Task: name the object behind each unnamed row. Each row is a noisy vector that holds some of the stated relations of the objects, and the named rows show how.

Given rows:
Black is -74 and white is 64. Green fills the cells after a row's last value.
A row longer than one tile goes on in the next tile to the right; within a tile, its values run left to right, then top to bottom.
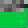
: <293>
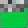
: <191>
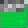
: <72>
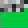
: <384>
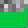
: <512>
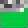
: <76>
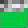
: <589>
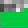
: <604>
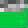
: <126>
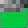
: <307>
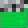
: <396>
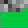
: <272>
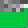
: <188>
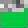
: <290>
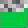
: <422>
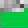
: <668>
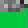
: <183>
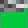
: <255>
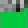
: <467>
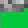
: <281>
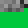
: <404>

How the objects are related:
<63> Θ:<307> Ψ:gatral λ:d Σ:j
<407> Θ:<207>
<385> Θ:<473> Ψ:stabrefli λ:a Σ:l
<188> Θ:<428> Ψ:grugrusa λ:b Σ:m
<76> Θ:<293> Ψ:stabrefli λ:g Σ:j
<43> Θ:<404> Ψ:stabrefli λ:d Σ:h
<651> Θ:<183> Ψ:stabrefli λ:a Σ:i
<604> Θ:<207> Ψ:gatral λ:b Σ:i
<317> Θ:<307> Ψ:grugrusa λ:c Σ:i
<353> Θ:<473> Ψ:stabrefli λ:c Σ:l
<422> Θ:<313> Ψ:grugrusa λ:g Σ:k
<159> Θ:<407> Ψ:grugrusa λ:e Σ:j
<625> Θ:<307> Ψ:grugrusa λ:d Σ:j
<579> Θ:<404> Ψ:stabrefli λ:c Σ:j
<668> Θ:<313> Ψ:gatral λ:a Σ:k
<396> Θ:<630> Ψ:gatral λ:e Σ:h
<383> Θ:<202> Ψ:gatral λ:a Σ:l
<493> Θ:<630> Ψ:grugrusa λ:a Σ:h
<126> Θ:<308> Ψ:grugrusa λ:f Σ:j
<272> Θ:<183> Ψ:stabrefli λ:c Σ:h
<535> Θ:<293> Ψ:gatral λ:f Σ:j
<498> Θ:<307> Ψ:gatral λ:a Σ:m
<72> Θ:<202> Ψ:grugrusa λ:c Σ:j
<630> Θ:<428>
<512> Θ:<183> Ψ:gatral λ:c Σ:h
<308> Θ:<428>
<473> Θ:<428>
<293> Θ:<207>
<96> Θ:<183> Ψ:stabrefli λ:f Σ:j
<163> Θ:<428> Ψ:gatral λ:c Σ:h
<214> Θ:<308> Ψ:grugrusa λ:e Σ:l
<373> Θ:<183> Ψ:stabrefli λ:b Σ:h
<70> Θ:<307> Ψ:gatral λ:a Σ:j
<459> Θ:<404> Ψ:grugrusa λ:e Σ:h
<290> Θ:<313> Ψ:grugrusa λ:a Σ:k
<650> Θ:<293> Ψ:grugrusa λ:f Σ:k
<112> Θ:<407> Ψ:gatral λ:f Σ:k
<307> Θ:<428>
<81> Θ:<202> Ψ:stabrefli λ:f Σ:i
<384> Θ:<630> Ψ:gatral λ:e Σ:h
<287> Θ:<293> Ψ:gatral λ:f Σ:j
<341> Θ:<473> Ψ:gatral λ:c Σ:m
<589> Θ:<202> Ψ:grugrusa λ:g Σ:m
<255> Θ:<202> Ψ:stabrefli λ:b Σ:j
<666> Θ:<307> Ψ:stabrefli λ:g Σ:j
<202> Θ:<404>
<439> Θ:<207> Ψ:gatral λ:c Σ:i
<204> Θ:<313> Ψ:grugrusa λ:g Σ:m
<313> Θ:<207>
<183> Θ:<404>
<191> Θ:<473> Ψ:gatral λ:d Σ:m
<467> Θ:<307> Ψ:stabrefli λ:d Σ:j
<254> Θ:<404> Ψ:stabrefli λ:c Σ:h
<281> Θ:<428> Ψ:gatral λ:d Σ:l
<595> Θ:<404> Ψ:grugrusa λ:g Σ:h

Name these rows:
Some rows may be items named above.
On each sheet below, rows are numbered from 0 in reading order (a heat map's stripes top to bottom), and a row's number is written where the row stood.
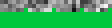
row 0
<254>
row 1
<650>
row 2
<467>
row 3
<81>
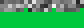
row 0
<72>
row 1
<159>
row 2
<183>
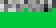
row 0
<385>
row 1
<467>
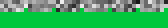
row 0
<422>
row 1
<439>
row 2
<159>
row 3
<317>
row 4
<214>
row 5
<666>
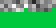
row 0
<204>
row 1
<272>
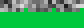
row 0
<96>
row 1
<183>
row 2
<373>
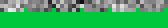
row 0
<383>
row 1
<202>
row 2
<214>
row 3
<579>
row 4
<493>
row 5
<163>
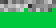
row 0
<595>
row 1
<341>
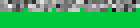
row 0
<625>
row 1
<651>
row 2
<112>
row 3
<72>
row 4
<459>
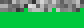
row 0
<43>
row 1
<651>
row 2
<353>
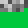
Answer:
<63>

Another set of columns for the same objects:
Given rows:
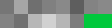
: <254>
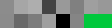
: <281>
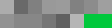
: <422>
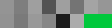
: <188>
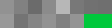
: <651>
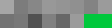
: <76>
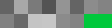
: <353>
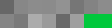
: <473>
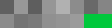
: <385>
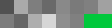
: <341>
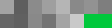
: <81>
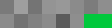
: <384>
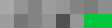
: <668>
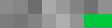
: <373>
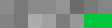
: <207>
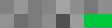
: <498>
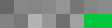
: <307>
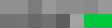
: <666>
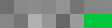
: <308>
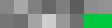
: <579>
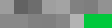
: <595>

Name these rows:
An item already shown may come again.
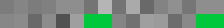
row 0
<493>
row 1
<467>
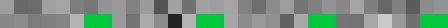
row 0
<595>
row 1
<188>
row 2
<290>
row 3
<579>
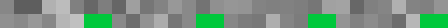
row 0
<589>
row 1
<191>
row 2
<43>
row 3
<204>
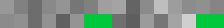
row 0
<159>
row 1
<112>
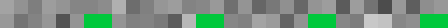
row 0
<668>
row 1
<422>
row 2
<625>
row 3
<317>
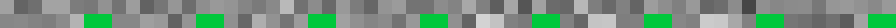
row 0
<595>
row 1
<625>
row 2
<604>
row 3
<459>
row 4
<439>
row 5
<163>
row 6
<72>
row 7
<666>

